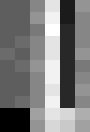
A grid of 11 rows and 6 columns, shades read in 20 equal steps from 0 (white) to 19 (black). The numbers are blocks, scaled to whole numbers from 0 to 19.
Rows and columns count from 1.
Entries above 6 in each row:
5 5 5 5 5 5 5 5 5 3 4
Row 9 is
12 11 9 1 16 9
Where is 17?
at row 1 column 5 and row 2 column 5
